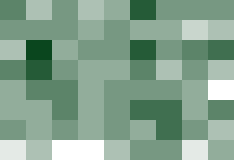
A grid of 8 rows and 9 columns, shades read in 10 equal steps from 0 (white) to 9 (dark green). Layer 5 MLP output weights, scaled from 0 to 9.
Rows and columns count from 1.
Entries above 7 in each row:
1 0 2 1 0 0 0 0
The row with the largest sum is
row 3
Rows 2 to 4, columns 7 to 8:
4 2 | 5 6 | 3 5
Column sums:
34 42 36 28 36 47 41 32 31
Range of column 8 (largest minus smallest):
5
